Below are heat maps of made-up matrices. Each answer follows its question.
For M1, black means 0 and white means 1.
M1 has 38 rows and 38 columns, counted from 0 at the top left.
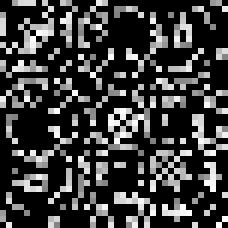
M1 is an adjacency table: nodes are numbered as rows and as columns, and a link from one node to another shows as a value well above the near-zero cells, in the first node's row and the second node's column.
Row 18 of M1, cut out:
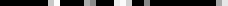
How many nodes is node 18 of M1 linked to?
10
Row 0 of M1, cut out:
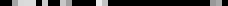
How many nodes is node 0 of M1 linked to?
11
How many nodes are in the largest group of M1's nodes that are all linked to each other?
8
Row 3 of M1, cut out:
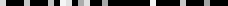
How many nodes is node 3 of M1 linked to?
11
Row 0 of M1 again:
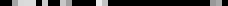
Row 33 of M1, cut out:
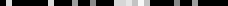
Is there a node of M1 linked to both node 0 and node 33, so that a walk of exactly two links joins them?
no
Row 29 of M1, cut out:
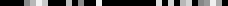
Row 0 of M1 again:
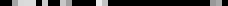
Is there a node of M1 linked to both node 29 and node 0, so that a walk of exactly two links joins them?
yes
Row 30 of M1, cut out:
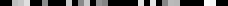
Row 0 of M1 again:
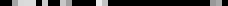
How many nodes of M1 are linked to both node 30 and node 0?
8
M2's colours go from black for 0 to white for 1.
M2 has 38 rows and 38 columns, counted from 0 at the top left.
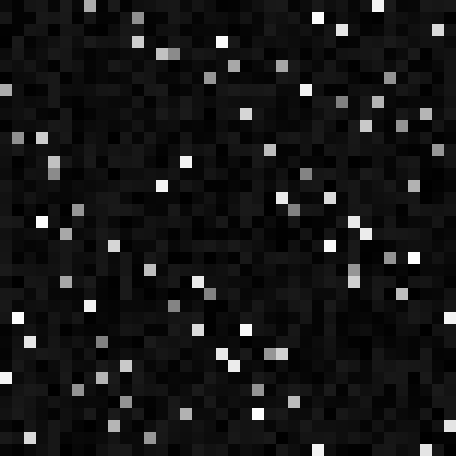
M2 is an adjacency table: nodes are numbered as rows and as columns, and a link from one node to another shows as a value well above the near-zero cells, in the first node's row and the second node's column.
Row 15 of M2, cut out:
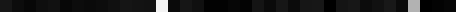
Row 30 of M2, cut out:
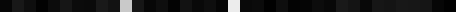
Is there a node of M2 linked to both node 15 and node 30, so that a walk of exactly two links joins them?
no
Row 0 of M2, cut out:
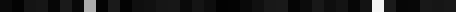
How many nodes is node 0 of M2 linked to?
2
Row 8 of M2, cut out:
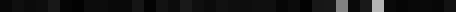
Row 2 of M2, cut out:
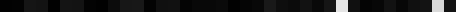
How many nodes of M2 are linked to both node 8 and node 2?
1
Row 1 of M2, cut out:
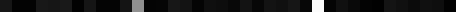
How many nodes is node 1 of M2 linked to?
2
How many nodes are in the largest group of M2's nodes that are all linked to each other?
2
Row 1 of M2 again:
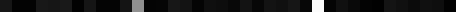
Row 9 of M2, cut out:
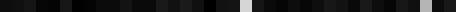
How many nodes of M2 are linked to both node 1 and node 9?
0
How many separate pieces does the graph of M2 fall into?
1
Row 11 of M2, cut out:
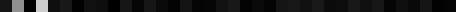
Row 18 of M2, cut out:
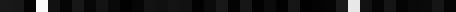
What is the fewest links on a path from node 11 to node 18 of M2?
2
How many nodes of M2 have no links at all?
0
